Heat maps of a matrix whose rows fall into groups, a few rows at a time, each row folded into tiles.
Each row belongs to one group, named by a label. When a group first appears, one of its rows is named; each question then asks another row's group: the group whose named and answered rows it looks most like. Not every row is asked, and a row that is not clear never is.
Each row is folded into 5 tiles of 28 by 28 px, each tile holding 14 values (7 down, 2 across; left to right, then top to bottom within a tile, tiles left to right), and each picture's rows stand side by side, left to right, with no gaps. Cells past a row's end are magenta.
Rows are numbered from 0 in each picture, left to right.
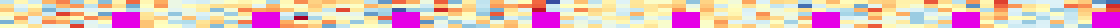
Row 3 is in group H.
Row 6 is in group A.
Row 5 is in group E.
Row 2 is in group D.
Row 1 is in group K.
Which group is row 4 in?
H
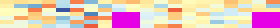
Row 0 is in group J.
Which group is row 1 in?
A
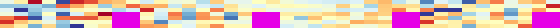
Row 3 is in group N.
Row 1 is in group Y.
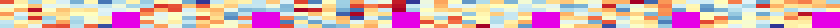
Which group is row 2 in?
H
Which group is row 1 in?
Y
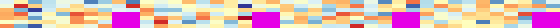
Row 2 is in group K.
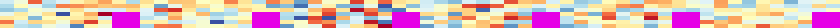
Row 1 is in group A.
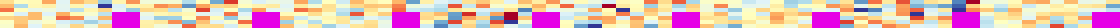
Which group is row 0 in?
E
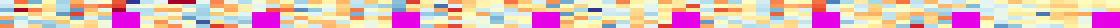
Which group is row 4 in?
N
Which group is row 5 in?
H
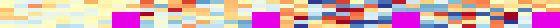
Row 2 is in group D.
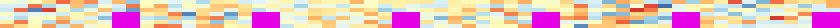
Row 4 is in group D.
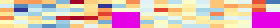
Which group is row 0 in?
E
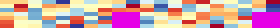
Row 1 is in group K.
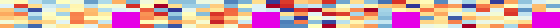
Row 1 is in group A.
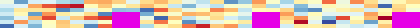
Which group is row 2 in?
E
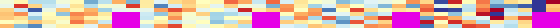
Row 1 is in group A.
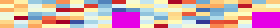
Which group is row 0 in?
D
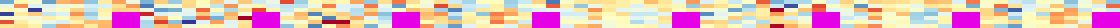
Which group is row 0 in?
N
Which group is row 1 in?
E
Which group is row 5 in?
N
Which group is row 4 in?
A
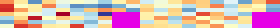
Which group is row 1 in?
K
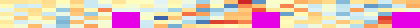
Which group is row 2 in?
J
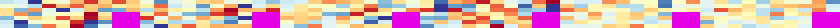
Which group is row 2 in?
D
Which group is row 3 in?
K
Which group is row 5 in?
H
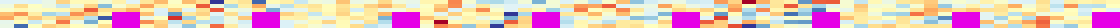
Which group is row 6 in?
D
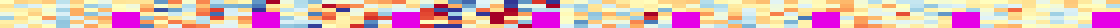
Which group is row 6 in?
E
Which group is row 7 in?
A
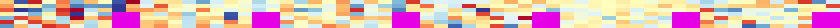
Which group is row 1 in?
Y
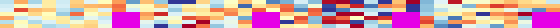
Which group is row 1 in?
D
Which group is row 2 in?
K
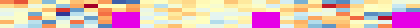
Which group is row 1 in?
A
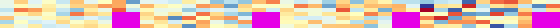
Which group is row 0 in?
H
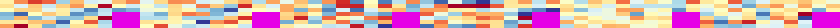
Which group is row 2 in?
K
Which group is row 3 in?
Y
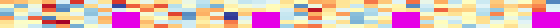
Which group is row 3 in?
H
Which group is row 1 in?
Y
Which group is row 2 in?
A
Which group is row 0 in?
J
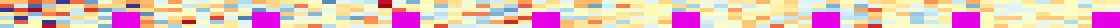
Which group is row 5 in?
K
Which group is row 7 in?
E
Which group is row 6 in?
A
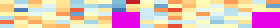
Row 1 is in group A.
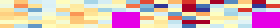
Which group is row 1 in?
J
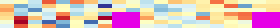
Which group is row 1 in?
E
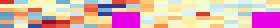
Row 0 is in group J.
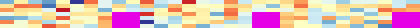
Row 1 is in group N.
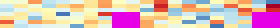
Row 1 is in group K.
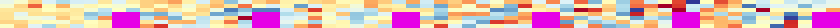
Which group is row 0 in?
Y
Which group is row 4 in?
H
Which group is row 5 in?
Y
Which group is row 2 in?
A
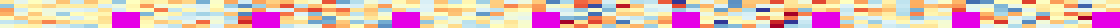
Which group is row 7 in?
E
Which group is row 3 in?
H
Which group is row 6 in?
H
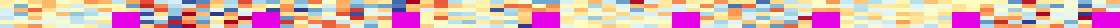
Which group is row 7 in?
E
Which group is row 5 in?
J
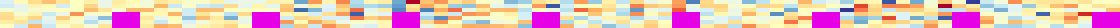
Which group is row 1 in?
Y
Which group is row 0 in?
D
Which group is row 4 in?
H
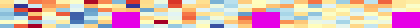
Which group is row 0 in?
A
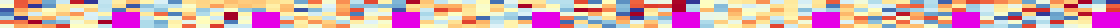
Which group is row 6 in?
K
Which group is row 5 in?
K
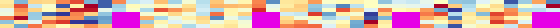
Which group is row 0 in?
D
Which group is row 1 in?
H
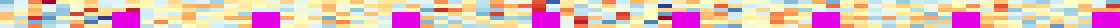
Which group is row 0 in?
D
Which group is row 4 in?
E
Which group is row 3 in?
H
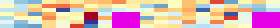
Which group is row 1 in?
J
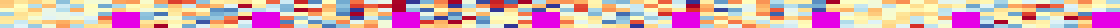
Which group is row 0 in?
J
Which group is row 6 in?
K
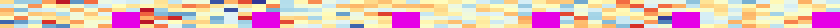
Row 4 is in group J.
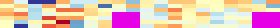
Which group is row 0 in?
D
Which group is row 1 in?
A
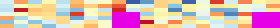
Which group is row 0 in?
H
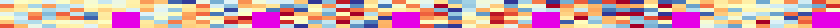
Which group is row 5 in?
J
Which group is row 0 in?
Y
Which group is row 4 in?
K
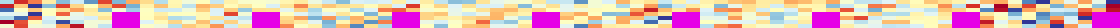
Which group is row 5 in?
A
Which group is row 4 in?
D
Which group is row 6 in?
N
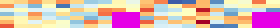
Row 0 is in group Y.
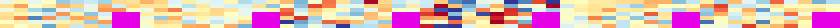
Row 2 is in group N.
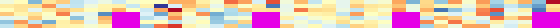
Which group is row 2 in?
H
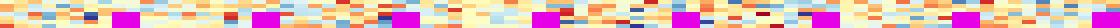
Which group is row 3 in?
A
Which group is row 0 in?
Y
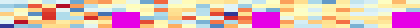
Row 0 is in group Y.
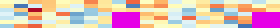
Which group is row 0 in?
A
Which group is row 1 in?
K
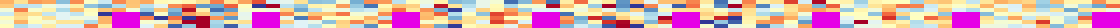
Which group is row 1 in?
J
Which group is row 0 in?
J
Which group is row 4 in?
J
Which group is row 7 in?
J
